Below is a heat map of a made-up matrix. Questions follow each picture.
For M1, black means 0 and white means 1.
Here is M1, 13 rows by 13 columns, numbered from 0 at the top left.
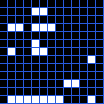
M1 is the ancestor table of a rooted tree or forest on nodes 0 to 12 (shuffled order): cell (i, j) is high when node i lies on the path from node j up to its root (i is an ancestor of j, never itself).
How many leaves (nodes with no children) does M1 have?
6
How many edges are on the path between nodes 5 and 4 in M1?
1
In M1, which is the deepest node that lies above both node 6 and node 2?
3
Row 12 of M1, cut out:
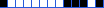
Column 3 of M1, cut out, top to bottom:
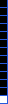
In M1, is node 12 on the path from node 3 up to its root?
yes
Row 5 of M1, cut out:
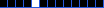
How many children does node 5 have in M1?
1
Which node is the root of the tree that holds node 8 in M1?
10
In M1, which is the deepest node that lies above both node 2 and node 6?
3
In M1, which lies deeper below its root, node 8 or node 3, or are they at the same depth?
the same depth
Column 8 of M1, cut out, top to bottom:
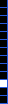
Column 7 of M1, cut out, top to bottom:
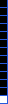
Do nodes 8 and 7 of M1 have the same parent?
no
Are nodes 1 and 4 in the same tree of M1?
yes
